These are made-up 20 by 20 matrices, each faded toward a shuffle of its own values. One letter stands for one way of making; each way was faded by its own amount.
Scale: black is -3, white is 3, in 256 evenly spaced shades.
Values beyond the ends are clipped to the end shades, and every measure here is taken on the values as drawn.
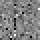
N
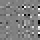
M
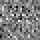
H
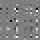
M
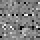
H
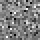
N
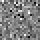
N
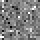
N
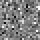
N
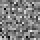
H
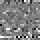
H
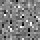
N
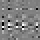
M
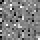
N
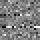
H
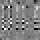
M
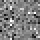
N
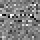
H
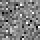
N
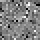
N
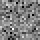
N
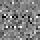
H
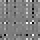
M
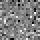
N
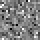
N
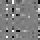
M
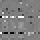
M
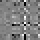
M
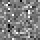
N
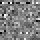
H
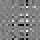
M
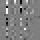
M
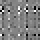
M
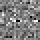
H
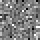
N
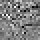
H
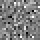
N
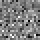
H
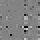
M
